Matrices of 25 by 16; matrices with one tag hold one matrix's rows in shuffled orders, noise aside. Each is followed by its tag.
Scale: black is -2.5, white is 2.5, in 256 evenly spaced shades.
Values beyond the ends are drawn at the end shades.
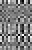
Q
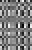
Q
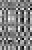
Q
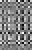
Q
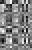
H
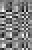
H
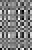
Q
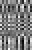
Q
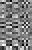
H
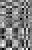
H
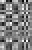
H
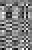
H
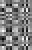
H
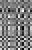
Q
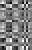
H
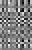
Q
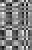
H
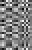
H
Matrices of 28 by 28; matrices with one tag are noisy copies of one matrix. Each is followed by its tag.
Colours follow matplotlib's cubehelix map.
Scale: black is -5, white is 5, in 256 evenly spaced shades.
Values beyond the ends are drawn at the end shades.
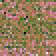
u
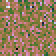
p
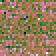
u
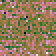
u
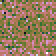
u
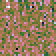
p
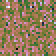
p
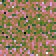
u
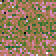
u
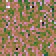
p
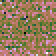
u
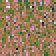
p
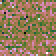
u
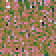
p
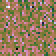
p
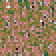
p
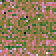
u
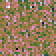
p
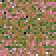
u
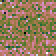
u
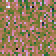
p
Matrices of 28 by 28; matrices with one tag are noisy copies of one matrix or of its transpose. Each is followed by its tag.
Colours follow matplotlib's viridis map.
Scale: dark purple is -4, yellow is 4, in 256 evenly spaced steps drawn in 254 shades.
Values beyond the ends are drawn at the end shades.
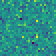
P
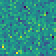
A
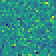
A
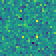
P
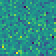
A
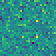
P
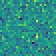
P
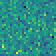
A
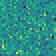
A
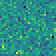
A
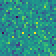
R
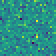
P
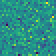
A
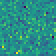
A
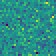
A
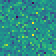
R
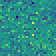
R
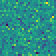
A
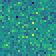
R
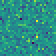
P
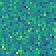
A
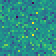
R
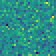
A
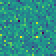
P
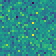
R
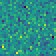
A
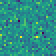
P
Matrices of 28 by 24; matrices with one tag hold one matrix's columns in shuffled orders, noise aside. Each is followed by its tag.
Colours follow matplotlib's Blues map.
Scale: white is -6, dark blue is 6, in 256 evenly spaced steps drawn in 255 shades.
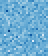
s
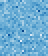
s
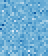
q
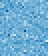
s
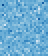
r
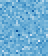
s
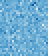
r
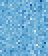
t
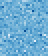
s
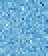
r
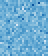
r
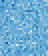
t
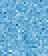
q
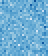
t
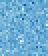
r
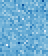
t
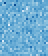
r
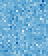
t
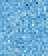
r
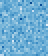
r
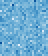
t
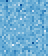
t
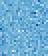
q
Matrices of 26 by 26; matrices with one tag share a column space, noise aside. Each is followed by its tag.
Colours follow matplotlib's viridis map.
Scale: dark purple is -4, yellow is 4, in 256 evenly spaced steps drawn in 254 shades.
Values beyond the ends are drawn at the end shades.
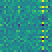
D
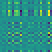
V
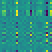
V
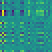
V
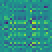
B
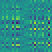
B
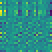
V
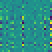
B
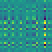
B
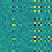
D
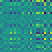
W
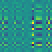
B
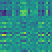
V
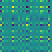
D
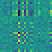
V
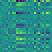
W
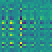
B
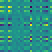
D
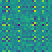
D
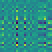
B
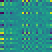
W
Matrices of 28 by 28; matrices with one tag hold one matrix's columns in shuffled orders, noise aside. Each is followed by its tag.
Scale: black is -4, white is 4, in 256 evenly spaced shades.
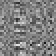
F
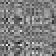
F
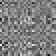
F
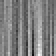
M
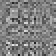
F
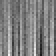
M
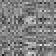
F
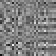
F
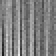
M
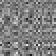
F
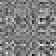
F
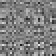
F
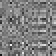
F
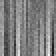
M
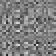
F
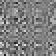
F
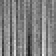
M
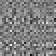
F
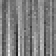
M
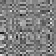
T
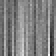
M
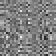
T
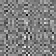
T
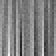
M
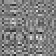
T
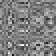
F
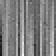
M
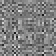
T
